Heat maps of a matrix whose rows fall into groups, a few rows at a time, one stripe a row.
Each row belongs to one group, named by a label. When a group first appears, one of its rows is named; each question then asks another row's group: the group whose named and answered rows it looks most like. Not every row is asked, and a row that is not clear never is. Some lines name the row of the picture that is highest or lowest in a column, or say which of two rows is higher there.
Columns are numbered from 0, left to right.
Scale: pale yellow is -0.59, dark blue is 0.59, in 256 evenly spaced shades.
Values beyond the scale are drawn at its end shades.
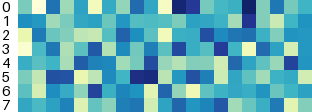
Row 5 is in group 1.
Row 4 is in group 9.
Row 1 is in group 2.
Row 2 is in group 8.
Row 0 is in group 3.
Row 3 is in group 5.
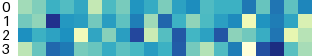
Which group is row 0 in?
3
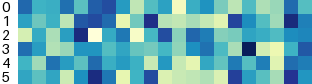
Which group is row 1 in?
9
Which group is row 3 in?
2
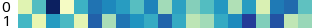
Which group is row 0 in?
5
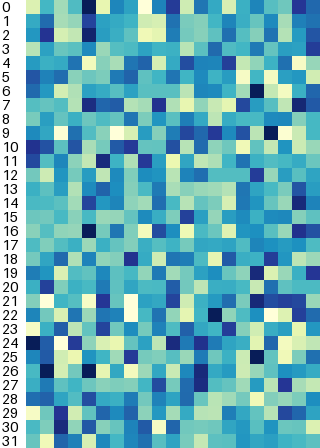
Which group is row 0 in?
9
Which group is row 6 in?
2
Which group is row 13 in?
9
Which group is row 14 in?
9
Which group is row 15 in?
3
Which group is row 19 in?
2
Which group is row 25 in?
2
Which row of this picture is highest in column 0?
24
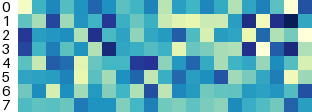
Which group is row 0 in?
5
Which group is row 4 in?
1
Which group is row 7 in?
9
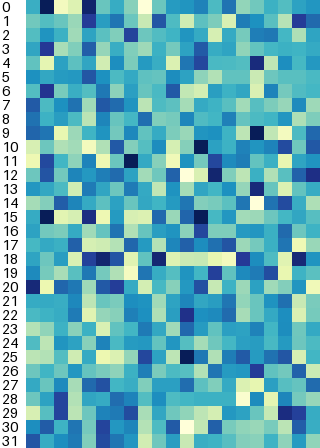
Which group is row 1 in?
9
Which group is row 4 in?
3
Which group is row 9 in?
2
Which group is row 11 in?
8
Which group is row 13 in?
2
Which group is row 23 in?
3
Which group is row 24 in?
1
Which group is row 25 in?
3
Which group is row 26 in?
8
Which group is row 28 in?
5
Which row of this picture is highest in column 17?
19
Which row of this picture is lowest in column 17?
28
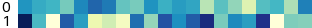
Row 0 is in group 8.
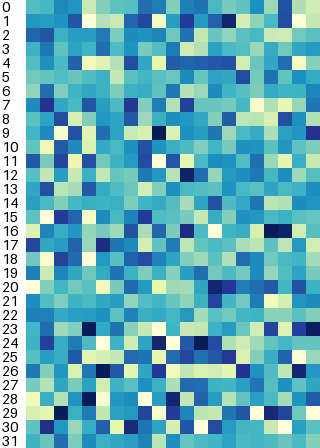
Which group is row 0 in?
1
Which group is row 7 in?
8
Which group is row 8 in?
5
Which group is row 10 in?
1
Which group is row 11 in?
2
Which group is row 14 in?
2
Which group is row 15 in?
1
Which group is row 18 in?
1
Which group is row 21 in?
2
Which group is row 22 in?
8
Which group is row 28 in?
9
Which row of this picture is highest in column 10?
28
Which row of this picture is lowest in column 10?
24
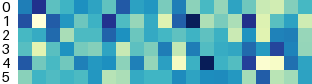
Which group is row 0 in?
8
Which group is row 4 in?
2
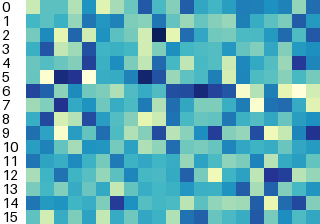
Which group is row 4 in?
9
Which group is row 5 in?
1
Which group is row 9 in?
2
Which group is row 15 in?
3
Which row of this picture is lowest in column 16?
7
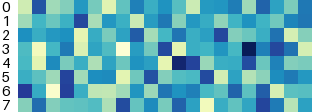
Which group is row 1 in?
9
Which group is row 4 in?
3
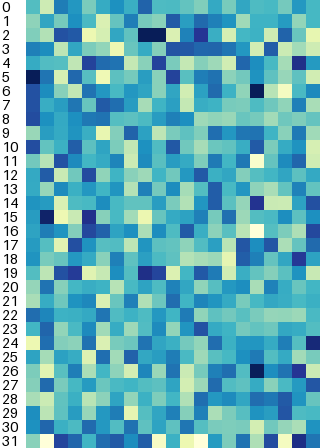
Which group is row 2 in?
1
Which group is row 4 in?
9
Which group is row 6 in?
2
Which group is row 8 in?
8
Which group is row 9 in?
8
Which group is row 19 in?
1
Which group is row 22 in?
8
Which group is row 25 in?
1
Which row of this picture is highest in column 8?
2
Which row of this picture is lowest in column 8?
15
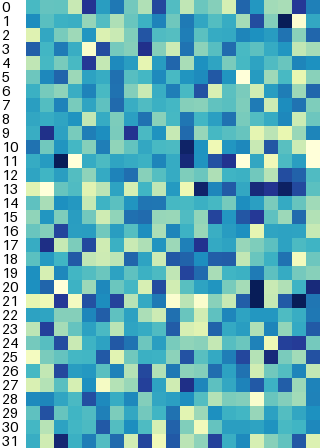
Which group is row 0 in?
9
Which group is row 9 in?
8
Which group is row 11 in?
5
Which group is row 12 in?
5
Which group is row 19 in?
3
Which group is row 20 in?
2
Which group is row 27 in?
3
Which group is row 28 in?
8
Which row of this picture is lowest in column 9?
31
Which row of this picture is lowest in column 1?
13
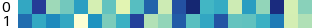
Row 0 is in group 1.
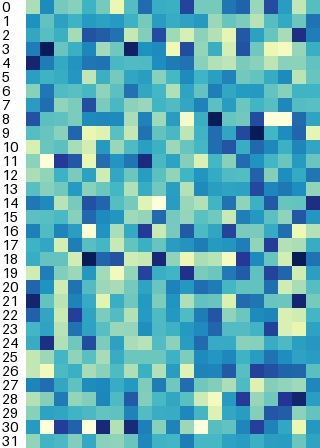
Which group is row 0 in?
3
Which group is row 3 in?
8
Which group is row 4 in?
8
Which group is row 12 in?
3
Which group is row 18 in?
9
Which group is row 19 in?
3
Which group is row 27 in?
8
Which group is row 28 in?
5
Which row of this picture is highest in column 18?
28
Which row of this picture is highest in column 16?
9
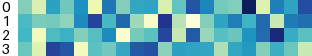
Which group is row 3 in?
1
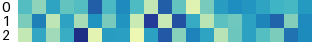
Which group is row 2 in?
9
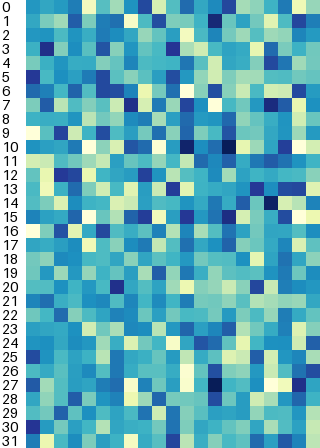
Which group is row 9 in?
5
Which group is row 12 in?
1
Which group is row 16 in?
5
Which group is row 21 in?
8
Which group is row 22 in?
5
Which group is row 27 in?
2
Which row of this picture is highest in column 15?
14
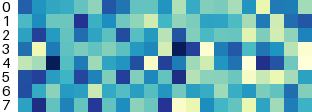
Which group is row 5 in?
8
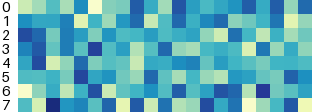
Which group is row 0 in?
3
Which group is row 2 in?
8
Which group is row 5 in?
9
